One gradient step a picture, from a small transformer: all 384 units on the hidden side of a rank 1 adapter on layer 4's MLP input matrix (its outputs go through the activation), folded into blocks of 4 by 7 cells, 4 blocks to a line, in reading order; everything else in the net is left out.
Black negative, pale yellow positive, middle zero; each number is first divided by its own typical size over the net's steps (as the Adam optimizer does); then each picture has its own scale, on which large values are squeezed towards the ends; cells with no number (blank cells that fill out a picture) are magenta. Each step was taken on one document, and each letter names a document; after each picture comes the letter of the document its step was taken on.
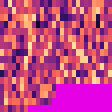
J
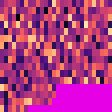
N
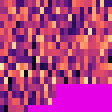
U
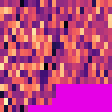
N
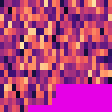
J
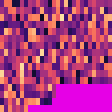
J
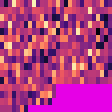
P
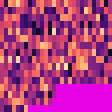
P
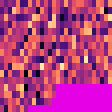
J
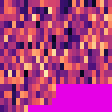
J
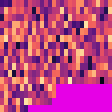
U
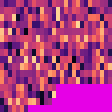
P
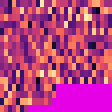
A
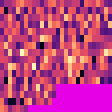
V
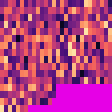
U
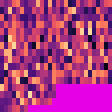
U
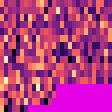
N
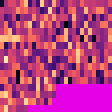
N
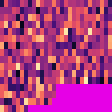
N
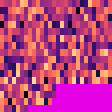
U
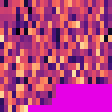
P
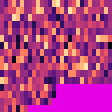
P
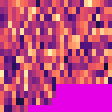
J
